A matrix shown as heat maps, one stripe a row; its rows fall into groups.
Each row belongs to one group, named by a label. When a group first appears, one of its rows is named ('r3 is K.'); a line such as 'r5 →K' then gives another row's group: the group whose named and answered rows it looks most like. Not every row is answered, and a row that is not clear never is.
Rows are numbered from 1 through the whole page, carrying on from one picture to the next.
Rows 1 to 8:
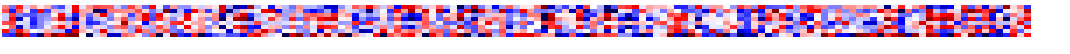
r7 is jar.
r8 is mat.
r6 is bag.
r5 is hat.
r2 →jar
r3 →bag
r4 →bag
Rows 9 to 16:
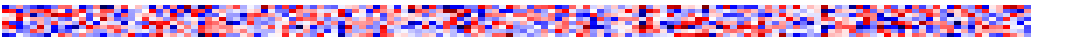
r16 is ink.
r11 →mat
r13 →ink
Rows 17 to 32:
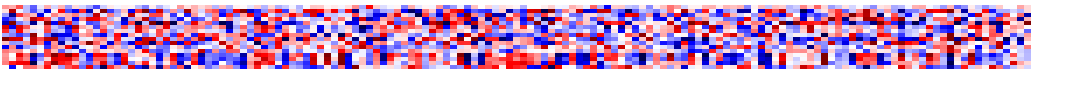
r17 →hat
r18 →bag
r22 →jar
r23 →jar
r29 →mat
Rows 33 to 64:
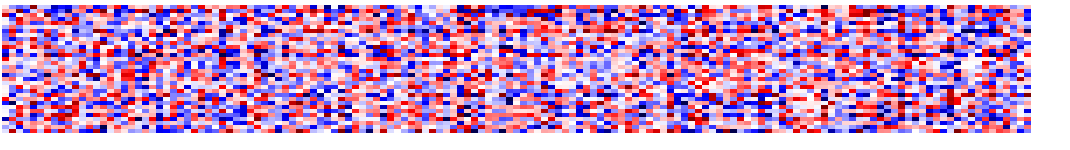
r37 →mat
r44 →ink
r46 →hat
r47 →ink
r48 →ink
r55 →jar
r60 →mat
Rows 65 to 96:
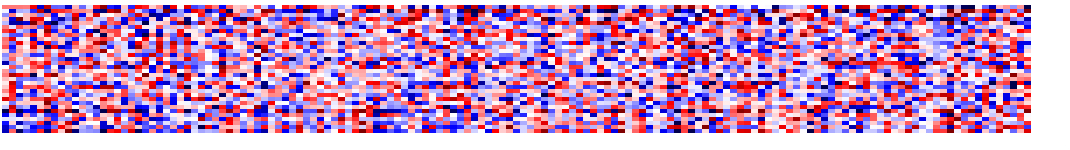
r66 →jar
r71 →hat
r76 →jar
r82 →mat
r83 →bag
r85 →ink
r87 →bag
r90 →hat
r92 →ink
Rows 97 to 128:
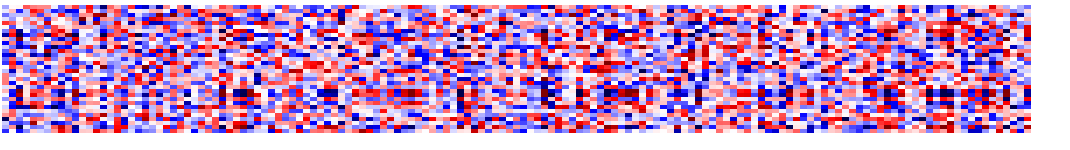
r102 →jar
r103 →bag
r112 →bag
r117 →bag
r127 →bag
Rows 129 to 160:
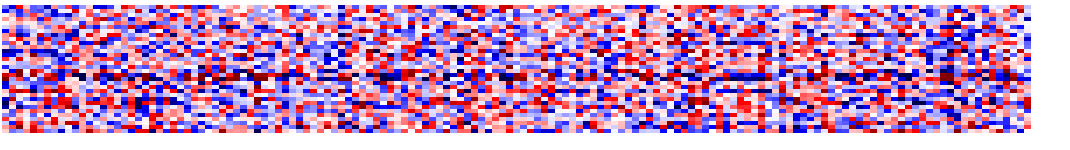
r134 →ink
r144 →ink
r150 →mat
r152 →hat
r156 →ink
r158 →mat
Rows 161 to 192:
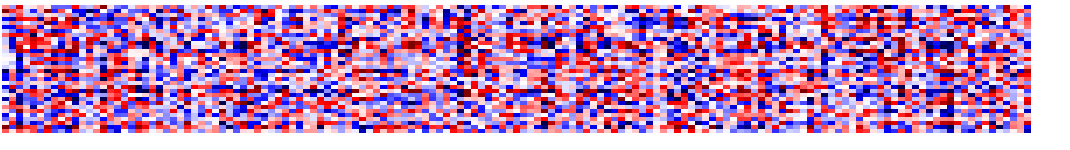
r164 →mat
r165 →hat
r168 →mat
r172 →mat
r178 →ink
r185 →bag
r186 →mat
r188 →ink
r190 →bag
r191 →jar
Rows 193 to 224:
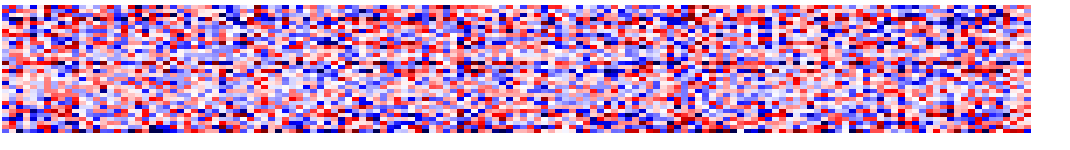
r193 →hat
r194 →jar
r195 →hat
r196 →ink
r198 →mat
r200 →mat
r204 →hat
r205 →ink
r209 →jar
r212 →hat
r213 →jar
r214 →bag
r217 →jar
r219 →mat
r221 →ink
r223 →hat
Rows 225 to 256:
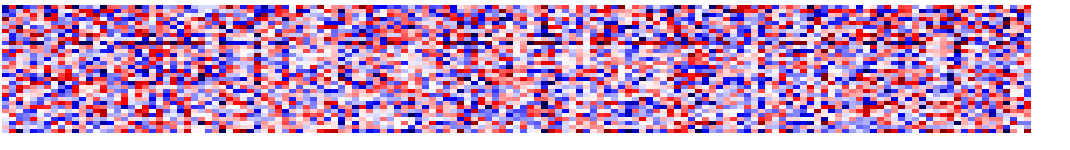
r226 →ink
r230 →bag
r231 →jar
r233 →mat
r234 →hat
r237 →hat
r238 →ink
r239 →hat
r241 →bag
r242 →ink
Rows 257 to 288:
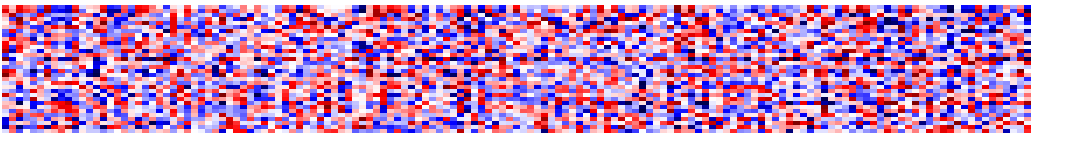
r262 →mat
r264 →ink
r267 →jar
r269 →hat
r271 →jar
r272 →ink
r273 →hat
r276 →mat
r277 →ink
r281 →bag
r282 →mat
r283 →mat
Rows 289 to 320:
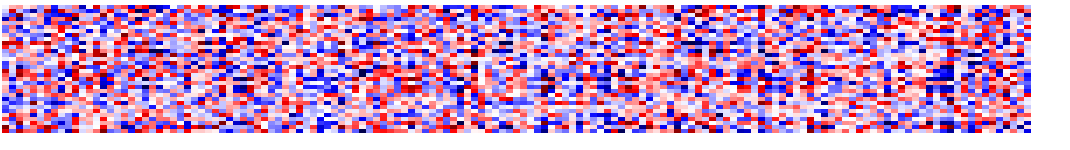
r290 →hat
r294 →bag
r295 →ink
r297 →bag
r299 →jar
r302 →ink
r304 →ink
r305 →jar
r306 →jar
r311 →bag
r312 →ink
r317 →jar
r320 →jar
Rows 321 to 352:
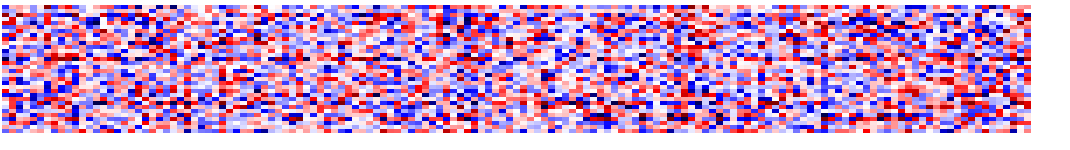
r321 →hat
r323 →jar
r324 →hat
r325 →hat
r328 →hat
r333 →mat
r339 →bag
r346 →bag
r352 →ink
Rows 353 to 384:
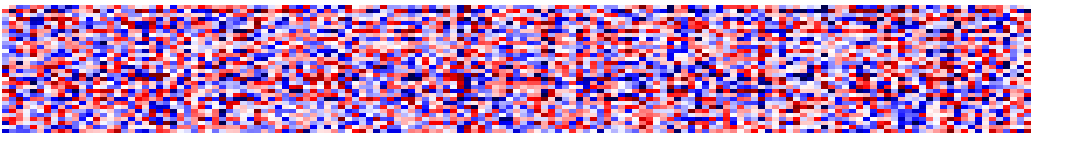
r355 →bag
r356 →mat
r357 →hat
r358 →hat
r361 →bag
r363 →mat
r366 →ink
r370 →ink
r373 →mat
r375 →bag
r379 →hat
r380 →hat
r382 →hat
